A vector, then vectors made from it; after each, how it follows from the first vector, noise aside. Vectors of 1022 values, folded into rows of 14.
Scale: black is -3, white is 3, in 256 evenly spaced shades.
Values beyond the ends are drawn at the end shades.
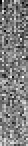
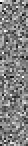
sign-scrambled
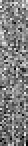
reversed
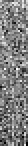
reversed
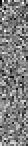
sign-scrambled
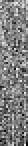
reversed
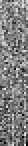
reversed
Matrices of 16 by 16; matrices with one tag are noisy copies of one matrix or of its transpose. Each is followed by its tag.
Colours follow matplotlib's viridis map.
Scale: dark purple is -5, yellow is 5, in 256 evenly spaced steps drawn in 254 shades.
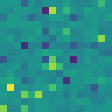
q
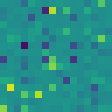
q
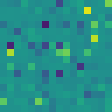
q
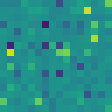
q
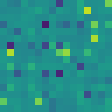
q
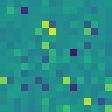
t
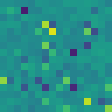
t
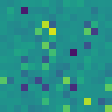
t
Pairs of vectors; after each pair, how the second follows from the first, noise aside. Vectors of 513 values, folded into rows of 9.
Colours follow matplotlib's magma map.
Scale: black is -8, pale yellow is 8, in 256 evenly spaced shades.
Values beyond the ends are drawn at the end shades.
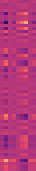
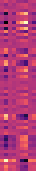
scaled up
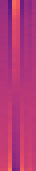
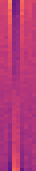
negated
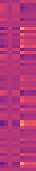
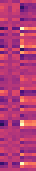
scaled up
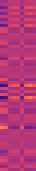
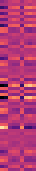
scaled up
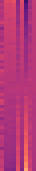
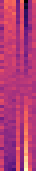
scaled up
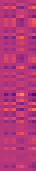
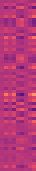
negated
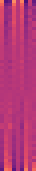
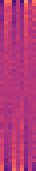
negated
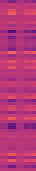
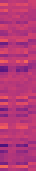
wrapped around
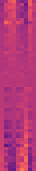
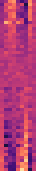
scaled up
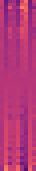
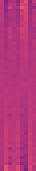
shrunk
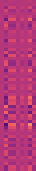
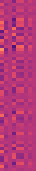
wrapped around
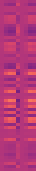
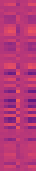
negated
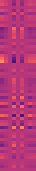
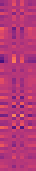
negated
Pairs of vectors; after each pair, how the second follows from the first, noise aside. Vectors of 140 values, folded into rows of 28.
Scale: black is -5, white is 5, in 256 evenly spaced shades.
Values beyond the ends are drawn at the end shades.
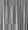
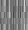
wrapped around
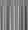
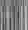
negated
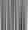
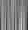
negated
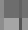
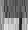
scaled up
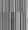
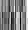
scaled up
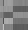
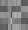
wrapped around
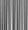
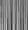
negated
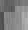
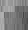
negated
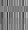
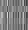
negated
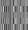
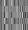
wrapped around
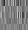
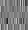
wrapped around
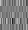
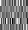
scaled up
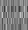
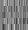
wrapped around
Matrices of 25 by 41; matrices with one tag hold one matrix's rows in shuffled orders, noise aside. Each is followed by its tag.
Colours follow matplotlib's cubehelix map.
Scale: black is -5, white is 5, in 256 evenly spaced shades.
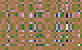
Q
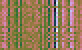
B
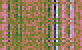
B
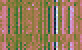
B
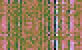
B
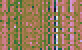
B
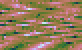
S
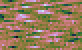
S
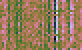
B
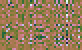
Q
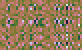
Q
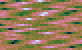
S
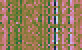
B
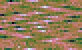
S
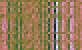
B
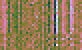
B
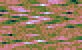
S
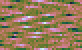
S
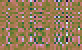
Q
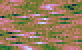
S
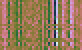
B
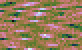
S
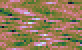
S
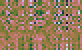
Q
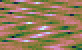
S
